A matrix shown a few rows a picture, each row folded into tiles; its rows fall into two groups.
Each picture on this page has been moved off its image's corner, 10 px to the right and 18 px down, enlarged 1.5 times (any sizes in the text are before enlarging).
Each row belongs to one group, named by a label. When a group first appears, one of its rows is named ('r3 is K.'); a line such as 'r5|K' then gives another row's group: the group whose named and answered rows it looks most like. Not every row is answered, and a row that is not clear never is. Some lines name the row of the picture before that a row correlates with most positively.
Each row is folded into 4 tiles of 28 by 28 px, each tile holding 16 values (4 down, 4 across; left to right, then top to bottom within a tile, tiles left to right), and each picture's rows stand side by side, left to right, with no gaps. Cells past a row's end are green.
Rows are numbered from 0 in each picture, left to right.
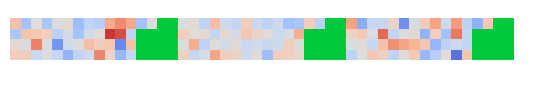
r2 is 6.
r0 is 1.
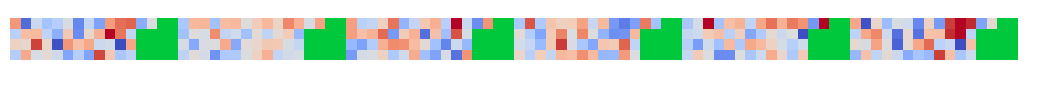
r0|1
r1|1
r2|6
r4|1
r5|1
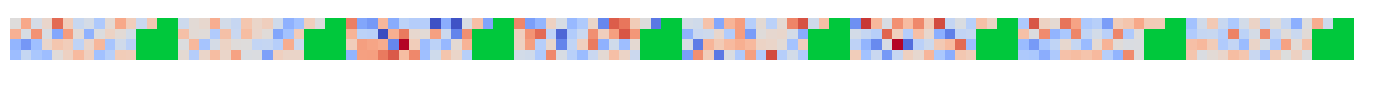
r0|6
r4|1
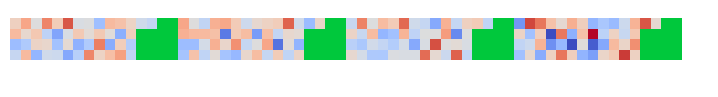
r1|6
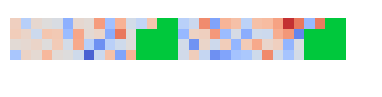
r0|6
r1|1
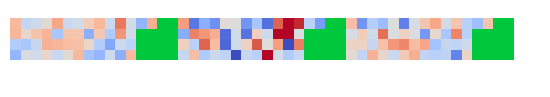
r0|6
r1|1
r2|6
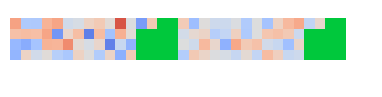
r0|6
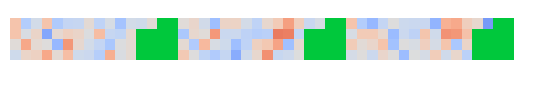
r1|1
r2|1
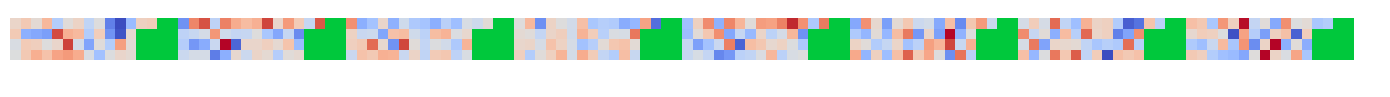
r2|1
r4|1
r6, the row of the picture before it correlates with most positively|0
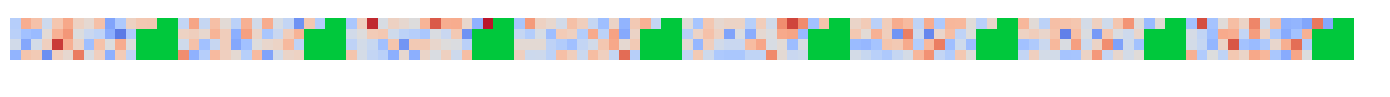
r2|1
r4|1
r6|6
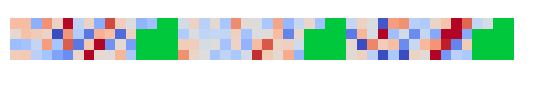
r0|6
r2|1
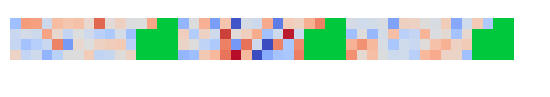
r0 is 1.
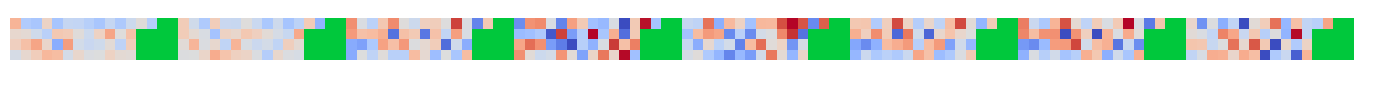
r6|6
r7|6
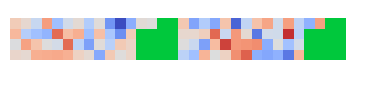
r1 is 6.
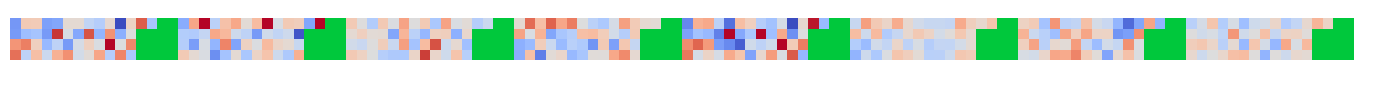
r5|6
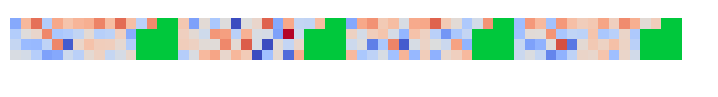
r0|1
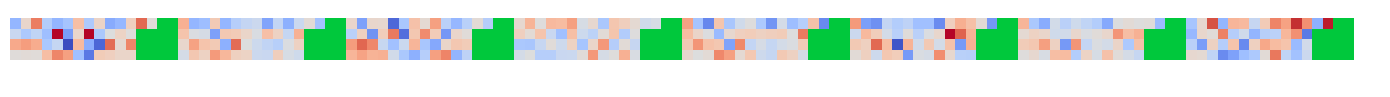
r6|1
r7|1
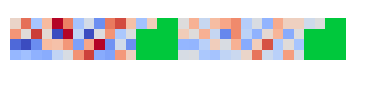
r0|6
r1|6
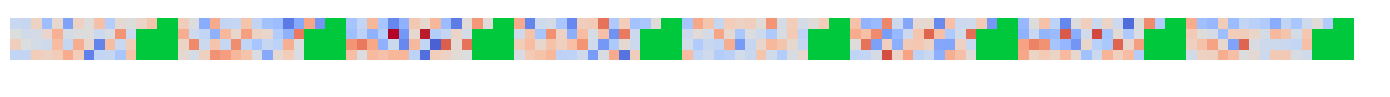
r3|6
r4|1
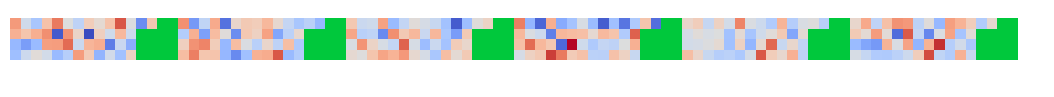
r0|6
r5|6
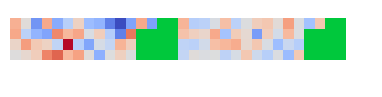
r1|6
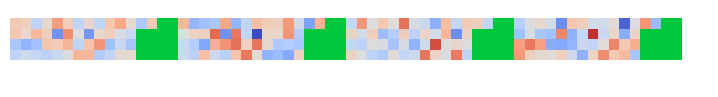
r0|6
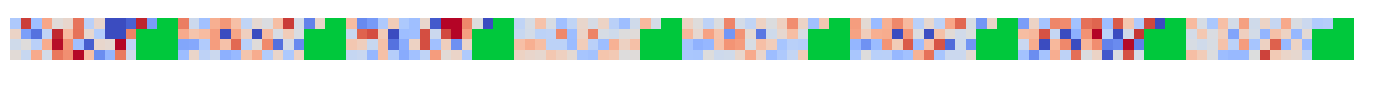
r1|6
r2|1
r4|6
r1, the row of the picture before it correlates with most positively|0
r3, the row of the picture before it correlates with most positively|3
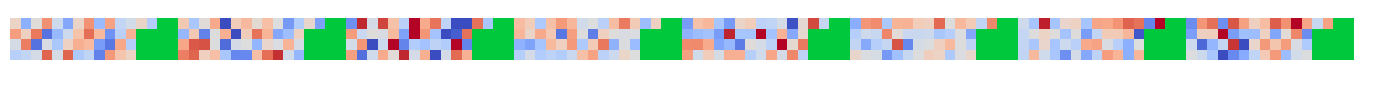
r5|1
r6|1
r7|1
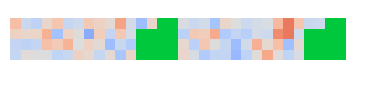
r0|6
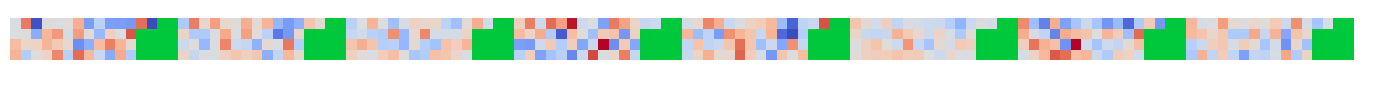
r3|6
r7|6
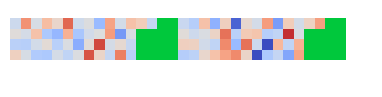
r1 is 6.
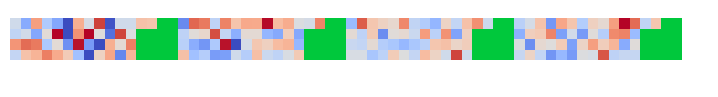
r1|1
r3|1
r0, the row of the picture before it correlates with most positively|1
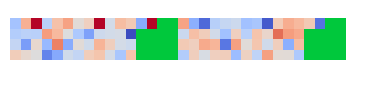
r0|1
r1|1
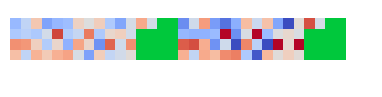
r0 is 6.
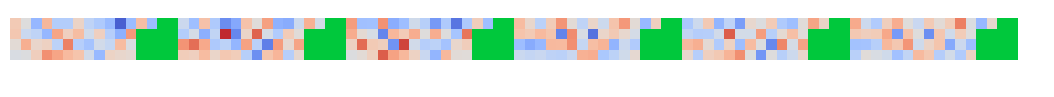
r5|6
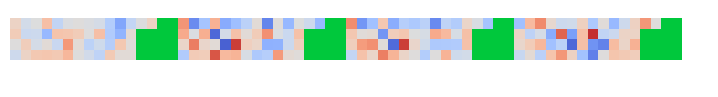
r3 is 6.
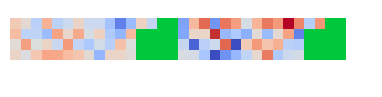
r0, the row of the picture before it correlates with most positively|0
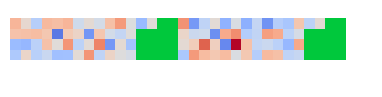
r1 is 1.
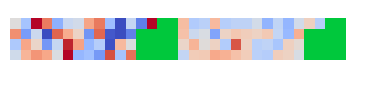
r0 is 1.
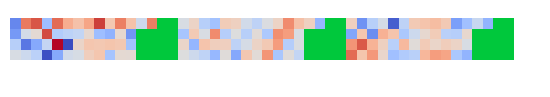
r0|1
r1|1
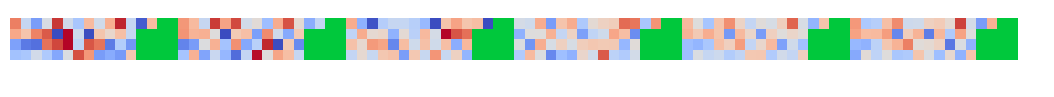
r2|1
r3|1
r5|6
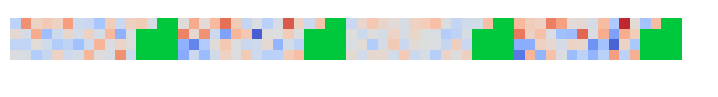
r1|6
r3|6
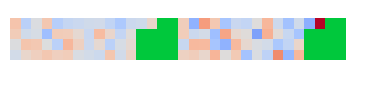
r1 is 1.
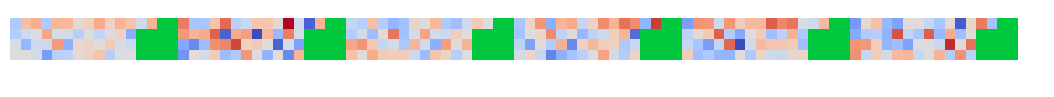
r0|1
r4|1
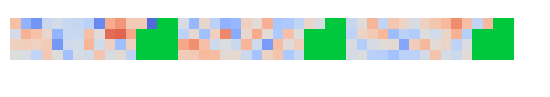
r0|1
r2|1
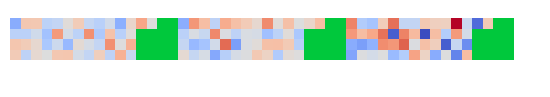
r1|1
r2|6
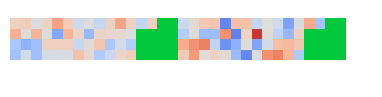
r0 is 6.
